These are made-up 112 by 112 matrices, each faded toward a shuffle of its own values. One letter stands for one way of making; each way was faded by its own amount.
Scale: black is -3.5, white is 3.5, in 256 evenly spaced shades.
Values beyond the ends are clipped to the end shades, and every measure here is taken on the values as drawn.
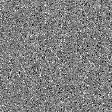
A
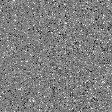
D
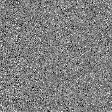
A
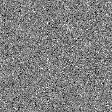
A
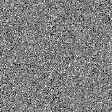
A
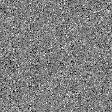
A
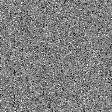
A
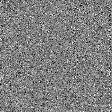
A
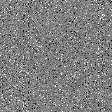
D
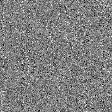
A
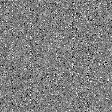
A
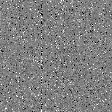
D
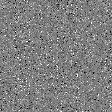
D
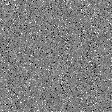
D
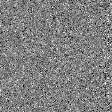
A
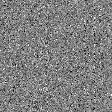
A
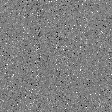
D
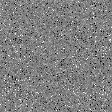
D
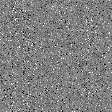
D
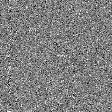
A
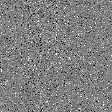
D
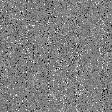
D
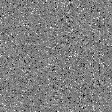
D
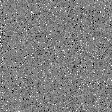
D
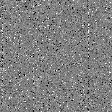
D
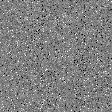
D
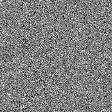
A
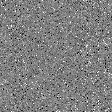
D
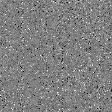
D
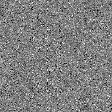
A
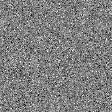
A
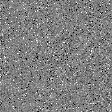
D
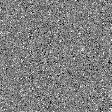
A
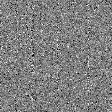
A
